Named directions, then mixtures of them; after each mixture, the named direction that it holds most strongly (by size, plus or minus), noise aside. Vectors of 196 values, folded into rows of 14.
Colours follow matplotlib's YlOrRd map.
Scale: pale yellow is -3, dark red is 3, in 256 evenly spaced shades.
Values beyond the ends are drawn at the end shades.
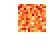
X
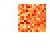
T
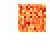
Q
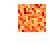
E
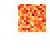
X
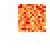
X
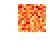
X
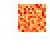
E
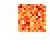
X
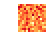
X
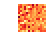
T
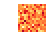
T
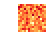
X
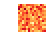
X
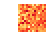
T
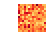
T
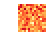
X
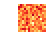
X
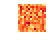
Q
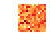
T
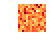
E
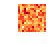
E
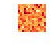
E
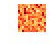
E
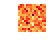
X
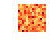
E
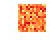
Q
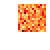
E
